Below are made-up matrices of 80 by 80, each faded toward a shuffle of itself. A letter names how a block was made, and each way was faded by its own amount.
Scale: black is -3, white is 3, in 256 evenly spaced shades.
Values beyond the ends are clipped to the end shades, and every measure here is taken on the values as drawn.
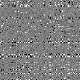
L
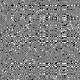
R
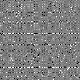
R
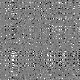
L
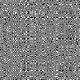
R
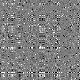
R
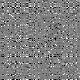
R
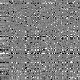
R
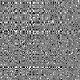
R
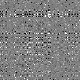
L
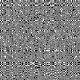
R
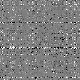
L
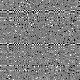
R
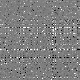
L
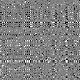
R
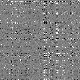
L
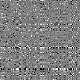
R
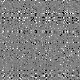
L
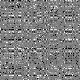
R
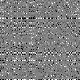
R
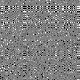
R
